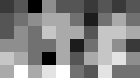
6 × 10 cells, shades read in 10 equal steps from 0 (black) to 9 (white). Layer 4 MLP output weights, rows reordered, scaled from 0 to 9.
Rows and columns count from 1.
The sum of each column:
26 32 23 30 36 21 19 36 32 24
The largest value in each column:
7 9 6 8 9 6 6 8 8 6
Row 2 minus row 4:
-2 -1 1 2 0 3 -3 -3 1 2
